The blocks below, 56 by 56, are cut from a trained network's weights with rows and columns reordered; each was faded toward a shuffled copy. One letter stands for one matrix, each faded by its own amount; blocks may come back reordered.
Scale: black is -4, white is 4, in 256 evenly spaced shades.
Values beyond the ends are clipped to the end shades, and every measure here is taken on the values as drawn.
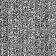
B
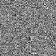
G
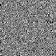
G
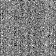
B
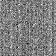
B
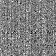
B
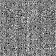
B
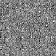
G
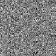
G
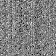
B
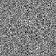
G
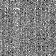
B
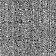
B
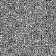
G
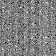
B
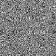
G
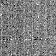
B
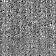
B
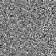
G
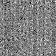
B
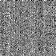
B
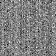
B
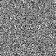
G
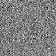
G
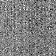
B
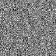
G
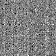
B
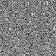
G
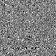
G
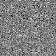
G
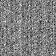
B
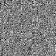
G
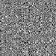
G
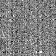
B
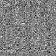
G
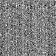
B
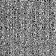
B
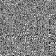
G
